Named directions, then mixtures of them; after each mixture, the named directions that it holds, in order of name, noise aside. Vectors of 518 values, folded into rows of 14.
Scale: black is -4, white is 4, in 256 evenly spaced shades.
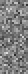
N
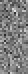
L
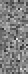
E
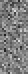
E, L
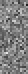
E, N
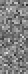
N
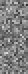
N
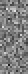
L, N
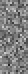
L, N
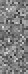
N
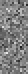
E, N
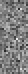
E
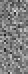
E, L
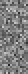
L, N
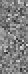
E, N
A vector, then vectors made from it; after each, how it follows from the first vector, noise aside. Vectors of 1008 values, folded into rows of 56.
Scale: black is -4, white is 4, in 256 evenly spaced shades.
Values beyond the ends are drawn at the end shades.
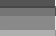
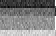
scaled up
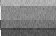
reversed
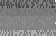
partly zeroed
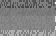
partly zeroed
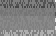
partly zeroed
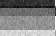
scaled up
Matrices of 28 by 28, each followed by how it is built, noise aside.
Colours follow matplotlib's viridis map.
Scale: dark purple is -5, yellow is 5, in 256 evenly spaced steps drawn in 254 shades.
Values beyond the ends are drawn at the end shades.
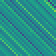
Toeplitz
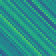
Toeplitz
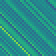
Toeplitz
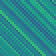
Toeplitz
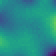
smooth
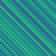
Toeplitz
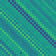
Toeplitz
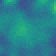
smooth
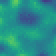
smooth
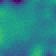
smooth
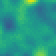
smooth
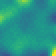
smooth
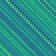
Toeplitz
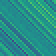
Toeplitz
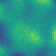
smooth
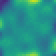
smooth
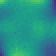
smooth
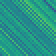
Toeplitz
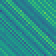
Toeplitz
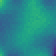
smooth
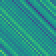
Toeplitz
